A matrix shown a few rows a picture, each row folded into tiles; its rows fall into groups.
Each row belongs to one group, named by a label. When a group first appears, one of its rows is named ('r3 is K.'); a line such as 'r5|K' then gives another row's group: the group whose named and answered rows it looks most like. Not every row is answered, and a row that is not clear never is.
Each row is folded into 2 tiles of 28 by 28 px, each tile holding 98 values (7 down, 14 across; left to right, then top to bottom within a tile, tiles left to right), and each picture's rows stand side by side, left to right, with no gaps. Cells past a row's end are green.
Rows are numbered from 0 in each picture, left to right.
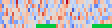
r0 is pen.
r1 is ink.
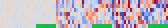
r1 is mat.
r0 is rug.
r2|pen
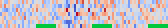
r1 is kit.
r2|mat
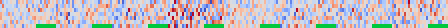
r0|mat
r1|mat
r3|ink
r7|pen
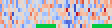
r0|mat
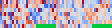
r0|pen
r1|mat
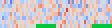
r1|kit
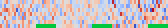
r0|ink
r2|mat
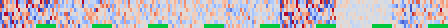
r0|pen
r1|mat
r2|pen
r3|pen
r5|pen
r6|rug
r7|kit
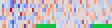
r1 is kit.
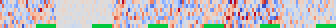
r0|mat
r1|rug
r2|ink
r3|kit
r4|ink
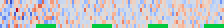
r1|mat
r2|mat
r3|kit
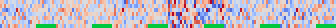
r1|ink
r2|kit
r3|pen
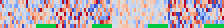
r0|mat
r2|kit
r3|pen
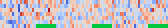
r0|kit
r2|mat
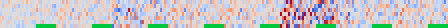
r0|rug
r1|ink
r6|mat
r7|kit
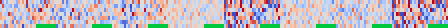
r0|mat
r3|ink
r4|pen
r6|rug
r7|pen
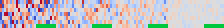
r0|pen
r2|kit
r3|rug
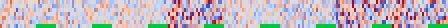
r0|ink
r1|mat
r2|kit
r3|ink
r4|pen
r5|rug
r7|ink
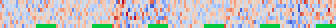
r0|mat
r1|ink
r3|pen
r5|kit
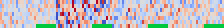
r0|mat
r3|kit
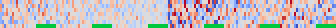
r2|rug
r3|pen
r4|kit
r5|ink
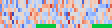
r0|mat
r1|pen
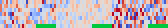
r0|pen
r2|ink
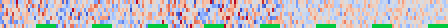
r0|pen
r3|pen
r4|ink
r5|mat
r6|kit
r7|ink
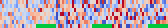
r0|mat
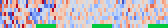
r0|pen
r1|ink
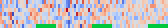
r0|mat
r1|kit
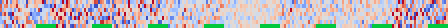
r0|pen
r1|ink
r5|kit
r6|kit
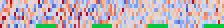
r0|ink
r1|ink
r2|kit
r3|kit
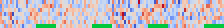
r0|mat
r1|kit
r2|mat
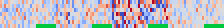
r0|rug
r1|mat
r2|pen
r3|mat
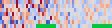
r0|pen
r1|mat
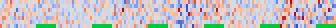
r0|ink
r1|mat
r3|kit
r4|kit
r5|ink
